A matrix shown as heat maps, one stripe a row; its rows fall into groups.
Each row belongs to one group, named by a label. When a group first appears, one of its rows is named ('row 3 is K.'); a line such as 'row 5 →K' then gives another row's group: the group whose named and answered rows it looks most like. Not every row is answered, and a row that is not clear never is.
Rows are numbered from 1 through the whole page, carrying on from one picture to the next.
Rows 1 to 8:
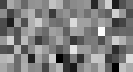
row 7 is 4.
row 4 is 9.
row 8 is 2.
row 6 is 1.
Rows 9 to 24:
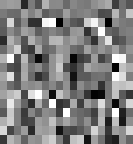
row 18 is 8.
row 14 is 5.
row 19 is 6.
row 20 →4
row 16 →2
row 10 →8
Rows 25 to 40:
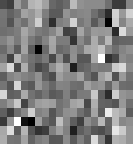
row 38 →5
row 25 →1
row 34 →5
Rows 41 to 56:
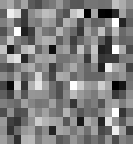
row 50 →1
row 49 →6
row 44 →5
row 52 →8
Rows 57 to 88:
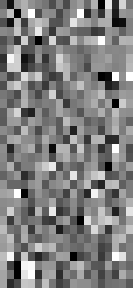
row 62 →5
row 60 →6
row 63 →5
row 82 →4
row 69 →5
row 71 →8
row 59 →1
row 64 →5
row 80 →4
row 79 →4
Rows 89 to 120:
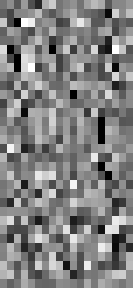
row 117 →4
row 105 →5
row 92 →4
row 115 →1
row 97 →8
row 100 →5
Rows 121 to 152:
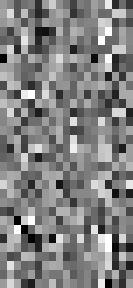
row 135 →2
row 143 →8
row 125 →9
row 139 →8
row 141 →4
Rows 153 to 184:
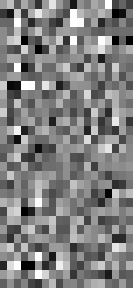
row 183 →6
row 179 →1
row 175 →6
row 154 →1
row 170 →5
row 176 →5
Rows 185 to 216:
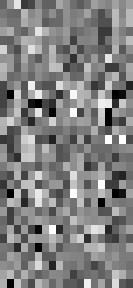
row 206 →1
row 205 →9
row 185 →5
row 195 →1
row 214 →6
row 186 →8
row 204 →1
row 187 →8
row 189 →8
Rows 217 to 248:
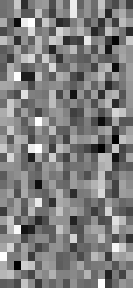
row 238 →2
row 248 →9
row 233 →6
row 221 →2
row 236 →9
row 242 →5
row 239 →6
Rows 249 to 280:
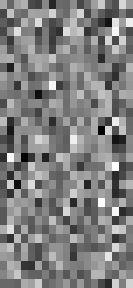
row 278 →5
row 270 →1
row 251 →8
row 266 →5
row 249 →9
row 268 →1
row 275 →1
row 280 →8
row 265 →1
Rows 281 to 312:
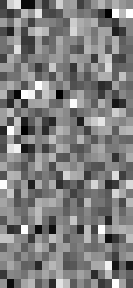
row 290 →6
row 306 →9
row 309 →2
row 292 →1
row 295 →5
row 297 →5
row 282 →8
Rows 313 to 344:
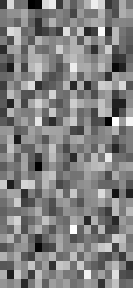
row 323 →4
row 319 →1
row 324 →1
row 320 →1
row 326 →8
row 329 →4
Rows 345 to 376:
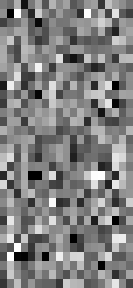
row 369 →4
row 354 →4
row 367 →4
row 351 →2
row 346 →5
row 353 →5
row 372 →5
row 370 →6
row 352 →6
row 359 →4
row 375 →4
